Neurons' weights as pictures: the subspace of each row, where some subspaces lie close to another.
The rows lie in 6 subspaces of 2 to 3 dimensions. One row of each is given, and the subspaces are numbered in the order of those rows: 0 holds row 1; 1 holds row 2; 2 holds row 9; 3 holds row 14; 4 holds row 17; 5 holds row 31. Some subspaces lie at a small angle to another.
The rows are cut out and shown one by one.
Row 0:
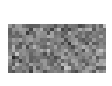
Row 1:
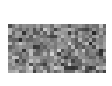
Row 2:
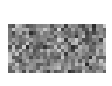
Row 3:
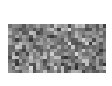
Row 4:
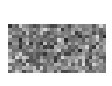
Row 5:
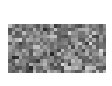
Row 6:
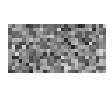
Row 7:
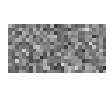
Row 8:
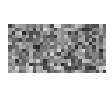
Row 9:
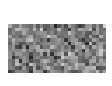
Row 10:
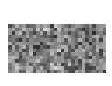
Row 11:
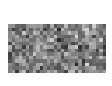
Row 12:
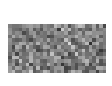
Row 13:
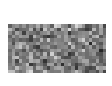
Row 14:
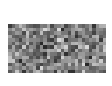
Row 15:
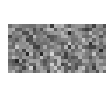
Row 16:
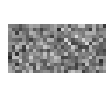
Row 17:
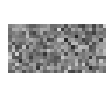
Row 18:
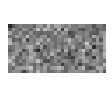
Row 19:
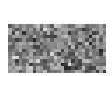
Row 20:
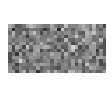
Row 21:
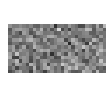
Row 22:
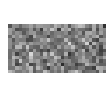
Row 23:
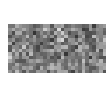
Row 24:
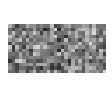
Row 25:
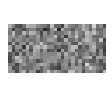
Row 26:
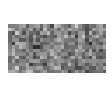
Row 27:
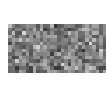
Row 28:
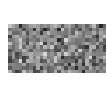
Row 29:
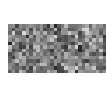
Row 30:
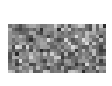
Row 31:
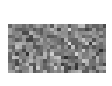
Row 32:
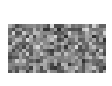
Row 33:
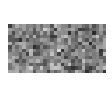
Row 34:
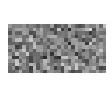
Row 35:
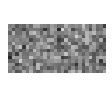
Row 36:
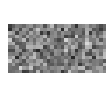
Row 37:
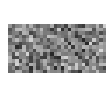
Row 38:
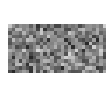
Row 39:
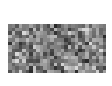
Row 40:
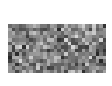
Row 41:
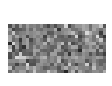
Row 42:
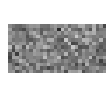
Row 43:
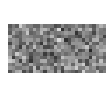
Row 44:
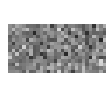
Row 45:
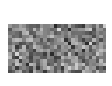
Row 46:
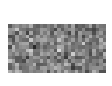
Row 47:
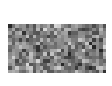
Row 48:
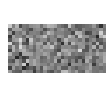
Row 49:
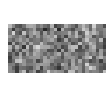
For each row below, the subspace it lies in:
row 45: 4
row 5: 0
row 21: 4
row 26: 2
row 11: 3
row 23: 5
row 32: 5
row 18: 2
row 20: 1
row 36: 2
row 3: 5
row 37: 5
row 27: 1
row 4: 3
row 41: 3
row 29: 3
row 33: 0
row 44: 5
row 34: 5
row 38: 2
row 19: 0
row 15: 5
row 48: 3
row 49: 1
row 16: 4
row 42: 4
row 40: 4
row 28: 3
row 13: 2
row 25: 1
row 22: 2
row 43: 3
